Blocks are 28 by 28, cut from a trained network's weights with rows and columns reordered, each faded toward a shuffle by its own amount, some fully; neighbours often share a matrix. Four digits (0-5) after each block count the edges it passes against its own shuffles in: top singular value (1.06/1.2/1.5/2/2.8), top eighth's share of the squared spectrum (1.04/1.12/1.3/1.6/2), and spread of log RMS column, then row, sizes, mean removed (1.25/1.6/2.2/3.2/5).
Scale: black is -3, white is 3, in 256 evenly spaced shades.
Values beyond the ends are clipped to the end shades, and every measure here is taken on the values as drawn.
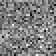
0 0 0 0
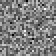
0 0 0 0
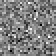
0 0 0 0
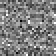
1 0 0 0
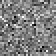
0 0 0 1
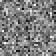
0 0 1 0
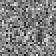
1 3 1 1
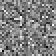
1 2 0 0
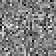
1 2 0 1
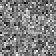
1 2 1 0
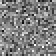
2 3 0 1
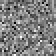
0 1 0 0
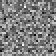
0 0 0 0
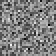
0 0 0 0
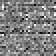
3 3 1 1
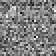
1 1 0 0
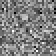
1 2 0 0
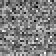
2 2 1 0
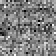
2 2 0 0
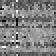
3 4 2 1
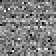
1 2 0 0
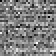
3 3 0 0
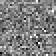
1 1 0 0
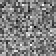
1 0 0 0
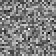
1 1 0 0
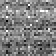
3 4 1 1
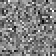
0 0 0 1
